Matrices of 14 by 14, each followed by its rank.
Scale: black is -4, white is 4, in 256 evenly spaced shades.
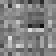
three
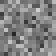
full rank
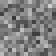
full rank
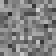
full rank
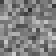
full rank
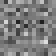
three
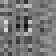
three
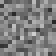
full rank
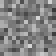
full rank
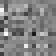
three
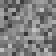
full rank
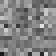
three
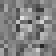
three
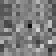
three
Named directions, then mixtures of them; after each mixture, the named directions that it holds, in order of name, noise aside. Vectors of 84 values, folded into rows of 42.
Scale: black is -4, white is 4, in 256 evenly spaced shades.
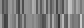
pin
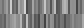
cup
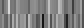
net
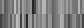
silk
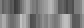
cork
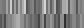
cup, silk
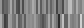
pin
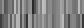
silk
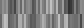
cork, pin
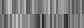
cup, net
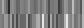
net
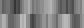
cork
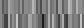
net, pin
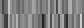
net, pin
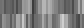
cork, silk
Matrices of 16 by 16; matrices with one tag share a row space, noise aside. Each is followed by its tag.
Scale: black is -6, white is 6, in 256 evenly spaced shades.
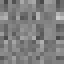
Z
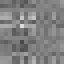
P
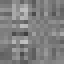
P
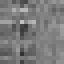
P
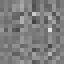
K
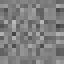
Z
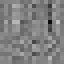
K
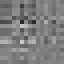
P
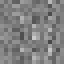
K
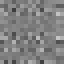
Z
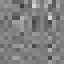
K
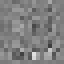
K
